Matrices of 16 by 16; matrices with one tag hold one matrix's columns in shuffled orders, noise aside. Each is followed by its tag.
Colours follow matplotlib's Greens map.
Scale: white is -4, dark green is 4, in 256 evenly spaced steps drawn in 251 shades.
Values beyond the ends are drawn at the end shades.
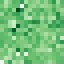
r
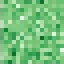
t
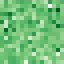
r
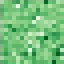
t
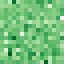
t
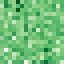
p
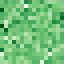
r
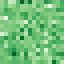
t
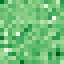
t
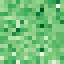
r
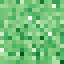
t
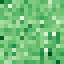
t
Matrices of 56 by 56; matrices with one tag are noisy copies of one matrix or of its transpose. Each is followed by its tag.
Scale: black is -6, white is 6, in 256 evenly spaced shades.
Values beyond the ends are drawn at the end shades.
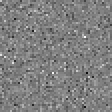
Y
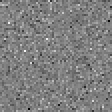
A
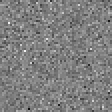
A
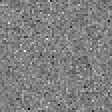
A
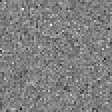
A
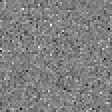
A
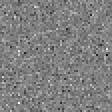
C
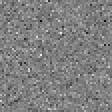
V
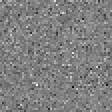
Y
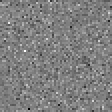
A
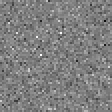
V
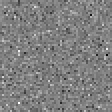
C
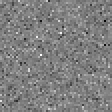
V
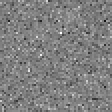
V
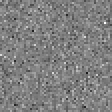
Y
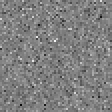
V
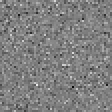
Y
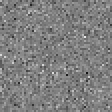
Y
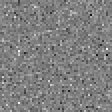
C
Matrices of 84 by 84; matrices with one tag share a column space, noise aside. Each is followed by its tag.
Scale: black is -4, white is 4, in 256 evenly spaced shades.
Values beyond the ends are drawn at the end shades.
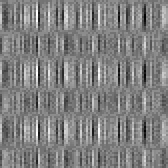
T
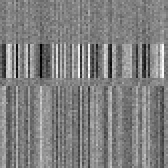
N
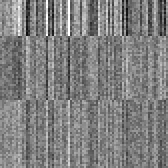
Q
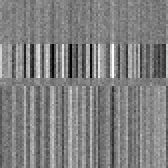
N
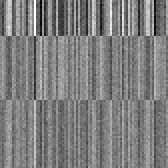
Q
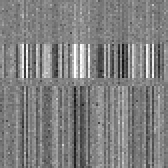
N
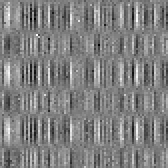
T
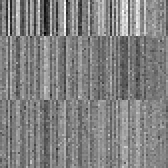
Q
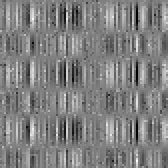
T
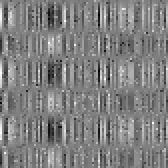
T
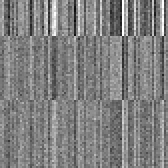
Q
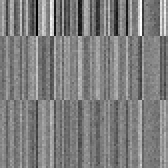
Q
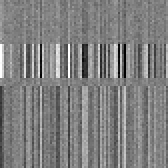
N
